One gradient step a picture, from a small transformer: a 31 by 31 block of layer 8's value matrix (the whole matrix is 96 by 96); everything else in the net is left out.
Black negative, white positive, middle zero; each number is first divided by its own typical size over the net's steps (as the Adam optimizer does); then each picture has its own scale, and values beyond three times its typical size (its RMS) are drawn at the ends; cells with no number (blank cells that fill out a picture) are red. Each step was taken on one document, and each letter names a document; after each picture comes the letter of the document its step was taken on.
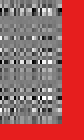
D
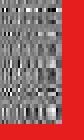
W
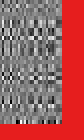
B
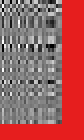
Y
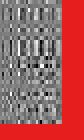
W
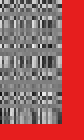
D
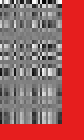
D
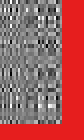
Y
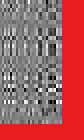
W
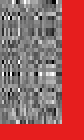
W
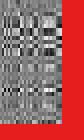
B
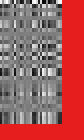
D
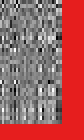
B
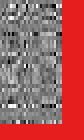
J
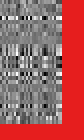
J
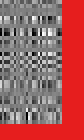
D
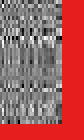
Y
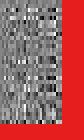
W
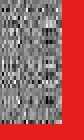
B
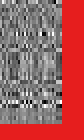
J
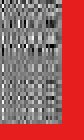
Y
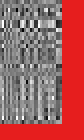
B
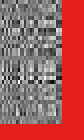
B
